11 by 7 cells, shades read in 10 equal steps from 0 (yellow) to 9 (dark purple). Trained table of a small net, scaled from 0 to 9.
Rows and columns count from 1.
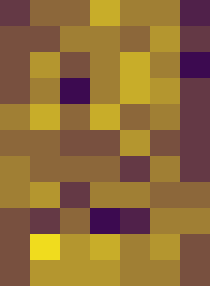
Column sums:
60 43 58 45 48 44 73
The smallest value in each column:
4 0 3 2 2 3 4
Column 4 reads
2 4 4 4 2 6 5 4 9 2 3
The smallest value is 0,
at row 10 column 2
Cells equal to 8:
2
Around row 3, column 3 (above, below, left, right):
4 9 3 4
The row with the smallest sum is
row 10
